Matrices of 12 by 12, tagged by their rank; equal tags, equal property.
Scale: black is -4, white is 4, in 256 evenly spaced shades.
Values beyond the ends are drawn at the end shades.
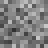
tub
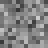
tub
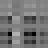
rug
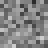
tub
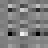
rug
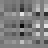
rug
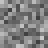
tub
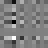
rug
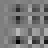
rug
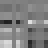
rug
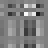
rug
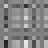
rug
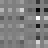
rug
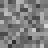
tub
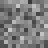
tub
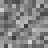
tub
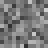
tub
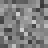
tub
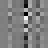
rug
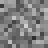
tub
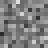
tub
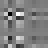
rug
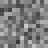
tub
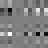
rug
